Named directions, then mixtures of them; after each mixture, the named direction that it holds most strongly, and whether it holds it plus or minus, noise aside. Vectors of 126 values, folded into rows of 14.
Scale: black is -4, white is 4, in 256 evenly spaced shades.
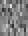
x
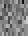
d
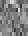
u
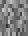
x, minus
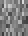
d, minus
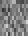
x, plus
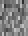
d, plus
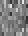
d, minus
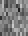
u, minus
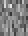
x, plus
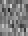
x, plus
